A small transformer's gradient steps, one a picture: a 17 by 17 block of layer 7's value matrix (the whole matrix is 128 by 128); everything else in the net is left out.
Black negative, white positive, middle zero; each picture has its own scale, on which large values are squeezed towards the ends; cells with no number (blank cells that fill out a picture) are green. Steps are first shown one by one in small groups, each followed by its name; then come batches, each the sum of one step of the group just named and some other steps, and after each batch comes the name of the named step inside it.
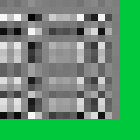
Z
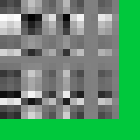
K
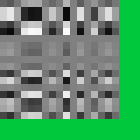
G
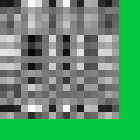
K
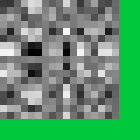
G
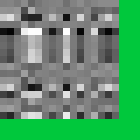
G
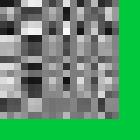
G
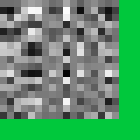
Z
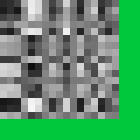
G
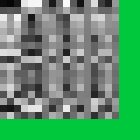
K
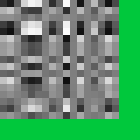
G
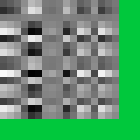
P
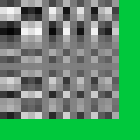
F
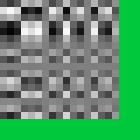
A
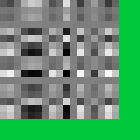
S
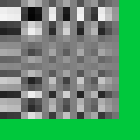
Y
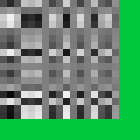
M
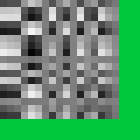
Y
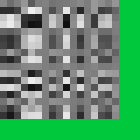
M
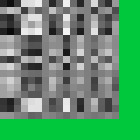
A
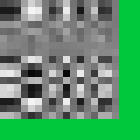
S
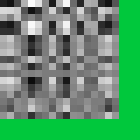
Y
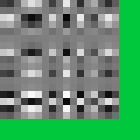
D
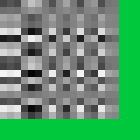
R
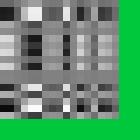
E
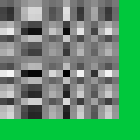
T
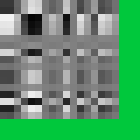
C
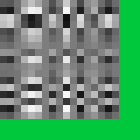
D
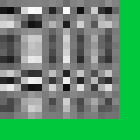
C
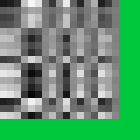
R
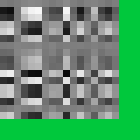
T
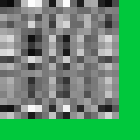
C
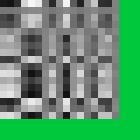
R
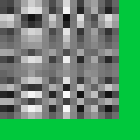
D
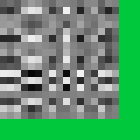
R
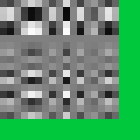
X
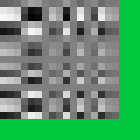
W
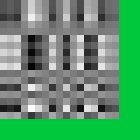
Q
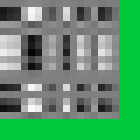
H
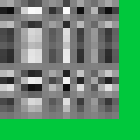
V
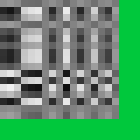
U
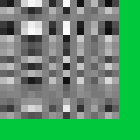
X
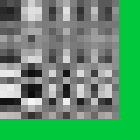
U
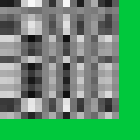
W
